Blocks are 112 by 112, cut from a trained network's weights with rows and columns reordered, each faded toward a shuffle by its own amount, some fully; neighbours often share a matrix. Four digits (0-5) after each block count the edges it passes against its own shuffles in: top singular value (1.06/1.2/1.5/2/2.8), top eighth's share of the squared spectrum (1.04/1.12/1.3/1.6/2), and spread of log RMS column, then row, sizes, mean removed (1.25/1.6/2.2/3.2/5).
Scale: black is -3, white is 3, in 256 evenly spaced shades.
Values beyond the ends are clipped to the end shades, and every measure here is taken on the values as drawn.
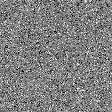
2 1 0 0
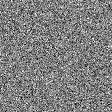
1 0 0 0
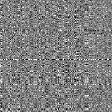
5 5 3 3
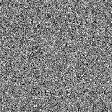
3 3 0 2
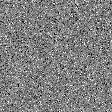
0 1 0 0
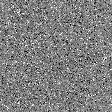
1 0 0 0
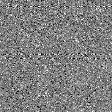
4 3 1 2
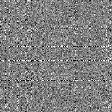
4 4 3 3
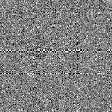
4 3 3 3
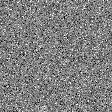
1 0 0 0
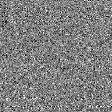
3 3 1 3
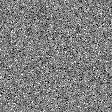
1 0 0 0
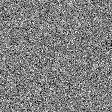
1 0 0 0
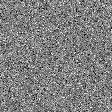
0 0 0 0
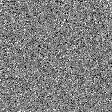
1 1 0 0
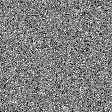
0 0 0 0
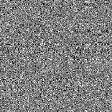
3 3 1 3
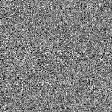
3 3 1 2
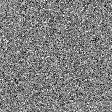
1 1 0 0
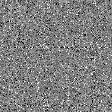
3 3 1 1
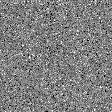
2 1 0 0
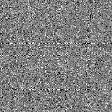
4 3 2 2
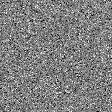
0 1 0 0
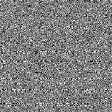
3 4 1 3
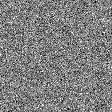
1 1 0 0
